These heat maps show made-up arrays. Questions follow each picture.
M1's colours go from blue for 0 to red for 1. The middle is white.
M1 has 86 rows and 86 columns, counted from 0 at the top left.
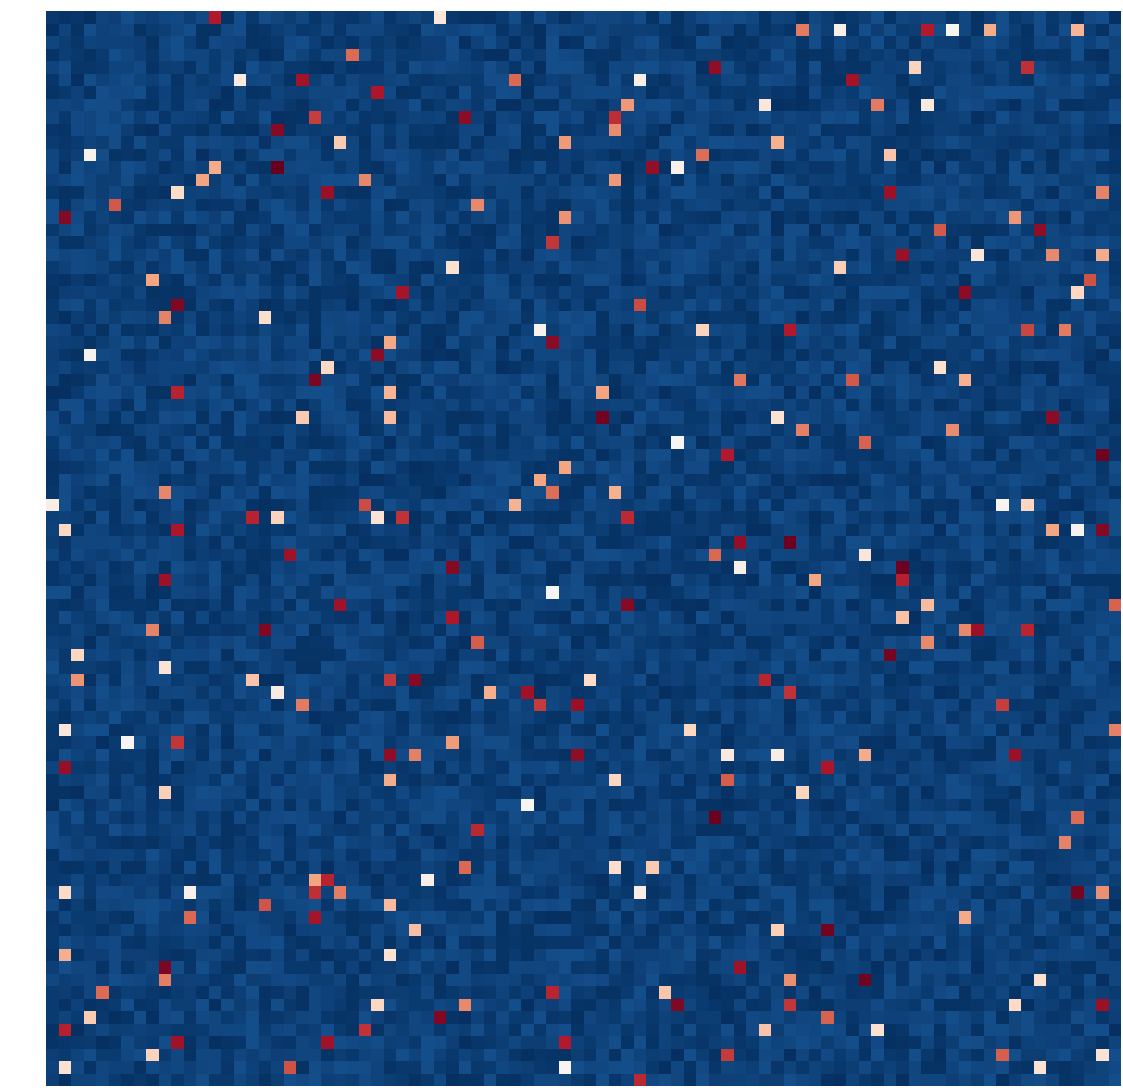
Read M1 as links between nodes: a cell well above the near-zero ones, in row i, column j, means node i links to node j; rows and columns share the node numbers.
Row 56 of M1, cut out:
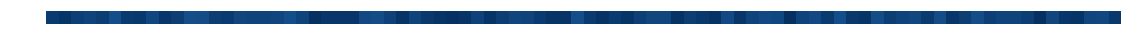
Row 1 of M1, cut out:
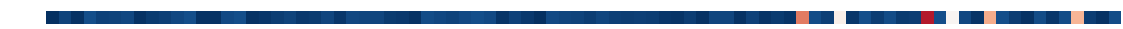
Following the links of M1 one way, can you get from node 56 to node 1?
no
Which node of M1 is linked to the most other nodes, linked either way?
node 1
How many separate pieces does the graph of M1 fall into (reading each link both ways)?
2
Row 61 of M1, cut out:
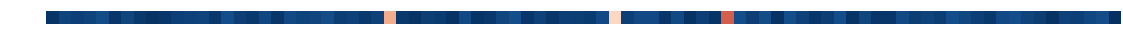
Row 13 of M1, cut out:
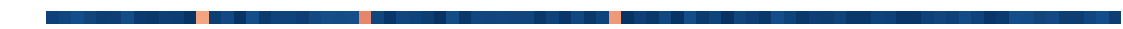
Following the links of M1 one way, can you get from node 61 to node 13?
yes
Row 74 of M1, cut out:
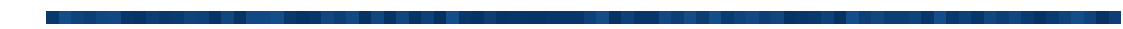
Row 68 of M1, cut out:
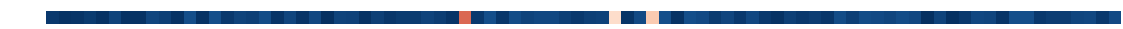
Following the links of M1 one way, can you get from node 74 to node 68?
no
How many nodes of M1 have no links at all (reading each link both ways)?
1
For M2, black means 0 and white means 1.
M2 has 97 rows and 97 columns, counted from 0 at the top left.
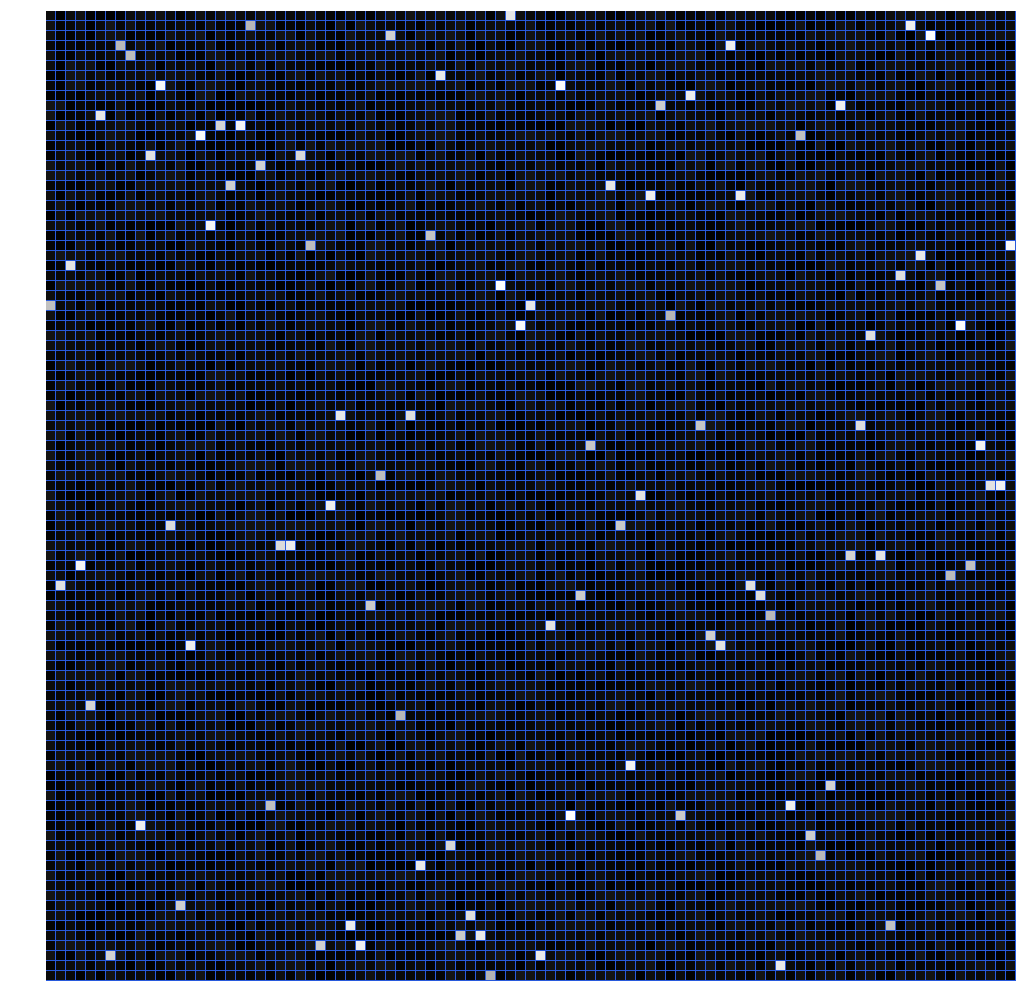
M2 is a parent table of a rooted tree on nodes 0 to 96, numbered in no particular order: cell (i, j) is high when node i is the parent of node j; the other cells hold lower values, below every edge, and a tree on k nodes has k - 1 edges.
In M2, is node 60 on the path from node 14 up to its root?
no
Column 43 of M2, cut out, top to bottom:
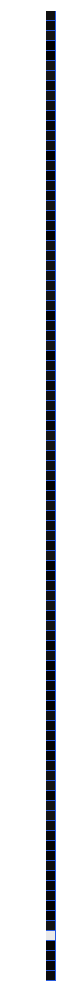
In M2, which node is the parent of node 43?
92
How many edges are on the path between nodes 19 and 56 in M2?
3
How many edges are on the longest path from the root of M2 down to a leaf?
11
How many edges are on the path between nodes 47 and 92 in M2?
4
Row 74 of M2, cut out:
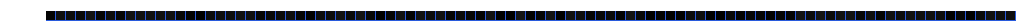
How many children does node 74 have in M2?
0
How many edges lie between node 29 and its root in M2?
6
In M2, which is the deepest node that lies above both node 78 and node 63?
43
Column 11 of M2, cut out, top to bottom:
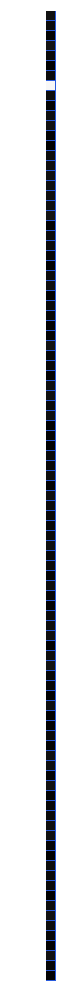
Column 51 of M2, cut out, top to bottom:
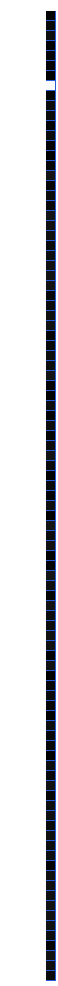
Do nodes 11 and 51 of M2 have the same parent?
yes
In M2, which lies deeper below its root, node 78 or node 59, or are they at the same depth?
the same depth
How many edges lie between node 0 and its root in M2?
7
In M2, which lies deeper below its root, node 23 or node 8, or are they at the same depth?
the same depth
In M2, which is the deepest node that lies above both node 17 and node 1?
7
